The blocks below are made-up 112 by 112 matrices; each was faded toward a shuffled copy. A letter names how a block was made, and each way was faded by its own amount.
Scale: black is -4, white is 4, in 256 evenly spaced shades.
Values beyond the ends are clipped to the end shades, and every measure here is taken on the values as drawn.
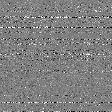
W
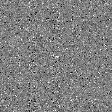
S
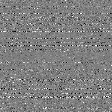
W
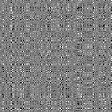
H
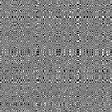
H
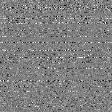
W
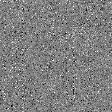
S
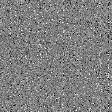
S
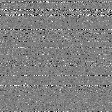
W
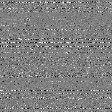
W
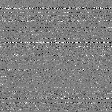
W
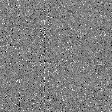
S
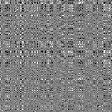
H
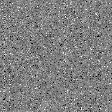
S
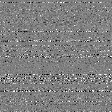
W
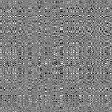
H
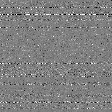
W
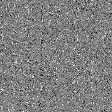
S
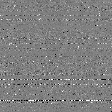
W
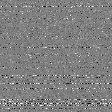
W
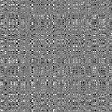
H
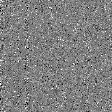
S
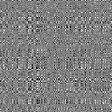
H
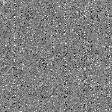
S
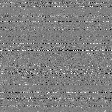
W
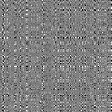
H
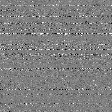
W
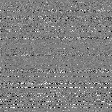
W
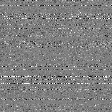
W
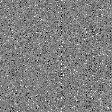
S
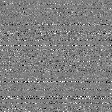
W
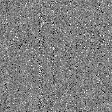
S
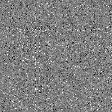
S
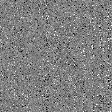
S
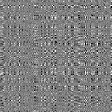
H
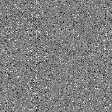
S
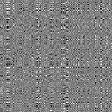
H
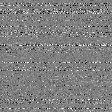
W
